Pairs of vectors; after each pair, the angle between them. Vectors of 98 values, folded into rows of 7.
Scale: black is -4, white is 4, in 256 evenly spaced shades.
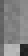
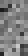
partly aligned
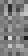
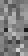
partly aligned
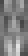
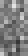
partly opposed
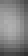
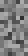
orthogonal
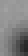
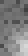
nearly opposite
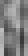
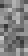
partly aligned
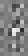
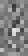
nearly parallel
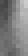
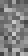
orthogonal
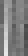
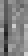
nearly opposite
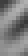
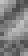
nearly opposite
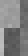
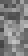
partly opposed
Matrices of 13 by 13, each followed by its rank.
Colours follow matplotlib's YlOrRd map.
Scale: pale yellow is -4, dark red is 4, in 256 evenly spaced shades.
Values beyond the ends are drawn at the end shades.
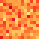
full rank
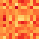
two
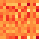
two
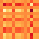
one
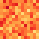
full rank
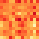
two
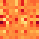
two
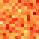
full rank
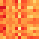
two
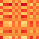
one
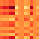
one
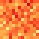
full rank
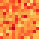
full rank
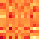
two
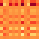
one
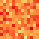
full rank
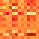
two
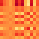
one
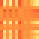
one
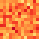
full rank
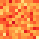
full rank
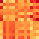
two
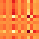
one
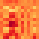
two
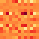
two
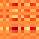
one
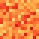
full rank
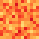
full rank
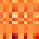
one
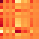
one
